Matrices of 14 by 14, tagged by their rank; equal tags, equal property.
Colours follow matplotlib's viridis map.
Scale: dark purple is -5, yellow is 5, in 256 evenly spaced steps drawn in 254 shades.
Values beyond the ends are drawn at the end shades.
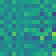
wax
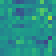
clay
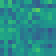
clay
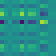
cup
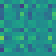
wax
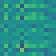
wax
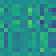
wax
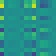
cup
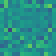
clay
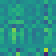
wax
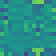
clay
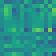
clay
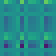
cup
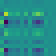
cup
